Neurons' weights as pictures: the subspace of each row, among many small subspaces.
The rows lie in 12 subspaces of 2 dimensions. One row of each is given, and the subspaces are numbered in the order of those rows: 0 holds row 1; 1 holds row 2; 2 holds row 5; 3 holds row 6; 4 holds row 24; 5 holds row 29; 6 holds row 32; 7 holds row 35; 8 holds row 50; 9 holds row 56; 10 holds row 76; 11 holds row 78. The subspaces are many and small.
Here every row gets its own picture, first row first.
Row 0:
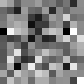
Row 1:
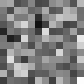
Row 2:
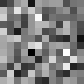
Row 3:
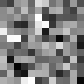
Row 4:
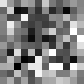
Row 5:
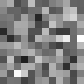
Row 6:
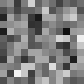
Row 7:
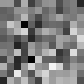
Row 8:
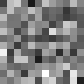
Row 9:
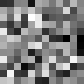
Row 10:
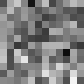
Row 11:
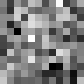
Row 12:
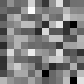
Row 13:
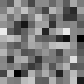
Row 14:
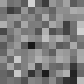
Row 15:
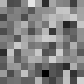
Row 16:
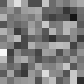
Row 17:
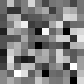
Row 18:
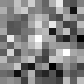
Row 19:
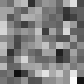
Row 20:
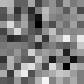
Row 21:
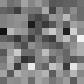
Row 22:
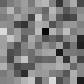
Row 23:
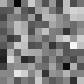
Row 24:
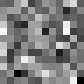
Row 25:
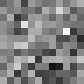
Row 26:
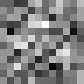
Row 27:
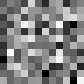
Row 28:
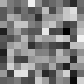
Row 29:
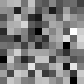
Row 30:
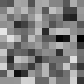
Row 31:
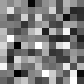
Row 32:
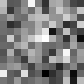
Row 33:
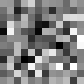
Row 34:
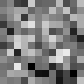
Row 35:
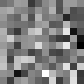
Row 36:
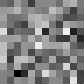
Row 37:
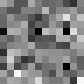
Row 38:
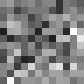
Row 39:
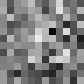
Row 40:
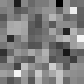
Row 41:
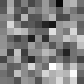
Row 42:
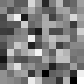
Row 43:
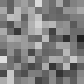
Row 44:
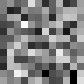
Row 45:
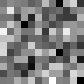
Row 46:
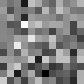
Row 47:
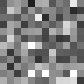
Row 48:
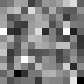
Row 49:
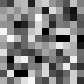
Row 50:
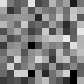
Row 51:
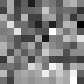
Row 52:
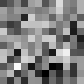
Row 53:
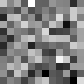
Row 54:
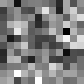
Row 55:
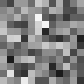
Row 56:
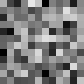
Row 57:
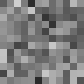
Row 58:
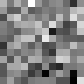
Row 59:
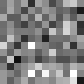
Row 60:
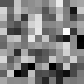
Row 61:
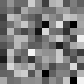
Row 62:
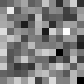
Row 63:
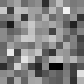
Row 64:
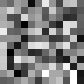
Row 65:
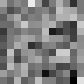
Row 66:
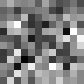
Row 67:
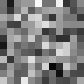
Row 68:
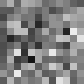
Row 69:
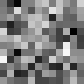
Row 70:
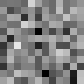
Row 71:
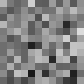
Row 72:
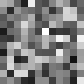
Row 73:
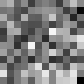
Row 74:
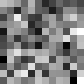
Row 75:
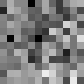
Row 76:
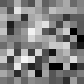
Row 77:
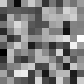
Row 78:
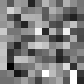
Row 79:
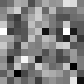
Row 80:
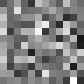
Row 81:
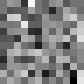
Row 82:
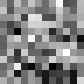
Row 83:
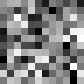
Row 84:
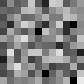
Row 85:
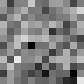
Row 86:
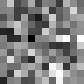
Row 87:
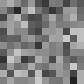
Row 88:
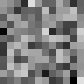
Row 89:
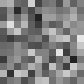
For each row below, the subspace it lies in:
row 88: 3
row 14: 8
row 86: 2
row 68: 7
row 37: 4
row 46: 7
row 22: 0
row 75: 6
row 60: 3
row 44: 11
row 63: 10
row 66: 11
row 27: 10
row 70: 7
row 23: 6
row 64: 11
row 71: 8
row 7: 7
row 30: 2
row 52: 11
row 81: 5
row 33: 10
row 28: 3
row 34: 4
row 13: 2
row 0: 4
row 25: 7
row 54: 6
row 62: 0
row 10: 6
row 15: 9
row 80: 10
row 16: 9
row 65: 3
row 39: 6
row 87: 5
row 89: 1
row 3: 0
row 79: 4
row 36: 11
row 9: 1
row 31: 7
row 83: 5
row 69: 5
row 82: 3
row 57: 6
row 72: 2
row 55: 0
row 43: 1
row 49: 2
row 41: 3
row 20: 1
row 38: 11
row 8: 9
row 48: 4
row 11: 2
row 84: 10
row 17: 11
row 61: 10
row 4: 10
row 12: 10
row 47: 8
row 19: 4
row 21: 4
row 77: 9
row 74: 5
